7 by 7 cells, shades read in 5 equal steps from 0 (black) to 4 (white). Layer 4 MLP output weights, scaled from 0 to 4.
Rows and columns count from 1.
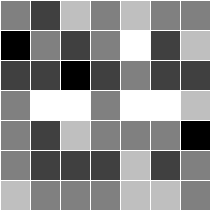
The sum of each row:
15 13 7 23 12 11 17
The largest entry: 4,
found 5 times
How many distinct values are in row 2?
5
